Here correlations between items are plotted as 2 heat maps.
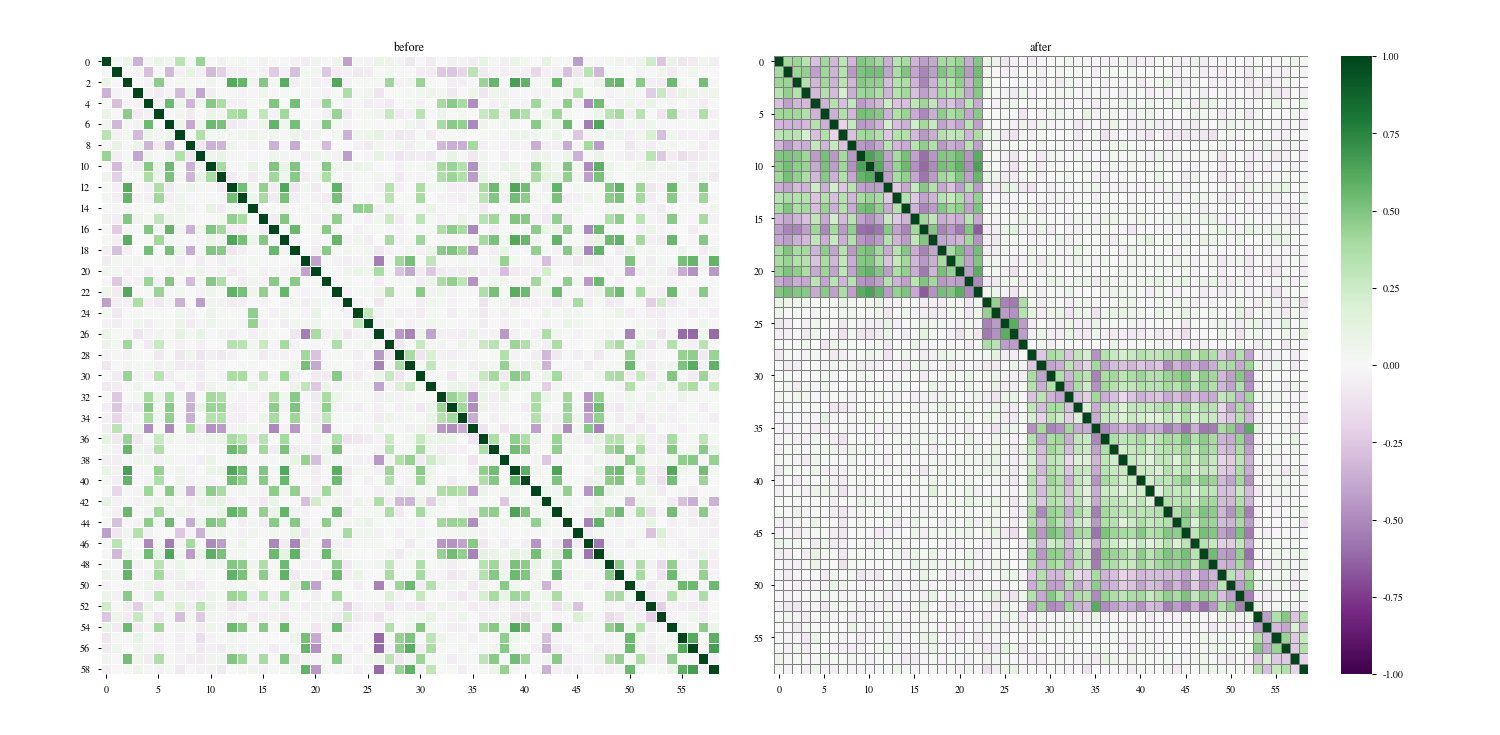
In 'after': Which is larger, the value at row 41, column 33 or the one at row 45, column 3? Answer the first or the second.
the first
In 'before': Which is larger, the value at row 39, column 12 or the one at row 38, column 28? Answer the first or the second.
the first
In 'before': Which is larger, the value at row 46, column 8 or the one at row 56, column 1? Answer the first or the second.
the first
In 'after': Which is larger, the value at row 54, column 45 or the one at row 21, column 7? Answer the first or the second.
the first
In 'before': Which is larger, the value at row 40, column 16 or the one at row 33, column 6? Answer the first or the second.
the second
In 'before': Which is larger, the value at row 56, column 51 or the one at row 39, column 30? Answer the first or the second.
the second
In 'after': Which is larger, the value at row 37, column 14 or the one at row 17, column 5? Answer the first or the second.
the first
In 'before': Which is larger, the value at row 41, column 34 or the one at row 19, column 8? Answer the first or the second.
the first
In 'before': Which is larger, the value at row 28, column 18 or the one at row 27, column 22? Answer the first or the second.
the second
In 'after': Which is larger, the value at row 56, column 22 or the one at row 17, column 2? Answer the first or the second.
the first
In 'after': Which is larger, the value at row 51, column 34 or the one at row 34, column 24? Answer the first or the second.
the first
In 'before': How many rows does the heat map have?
59
